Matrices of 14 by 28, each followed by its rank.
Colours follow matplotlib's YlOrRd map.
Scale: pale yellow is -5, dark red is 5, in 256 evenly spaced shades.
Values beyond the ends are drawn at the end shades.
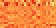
three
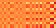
one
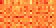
three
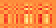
one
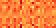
three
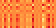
one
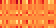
one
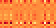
one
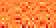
three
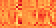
three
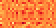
three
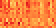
three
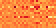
three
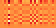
one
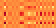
one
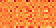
three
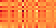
one
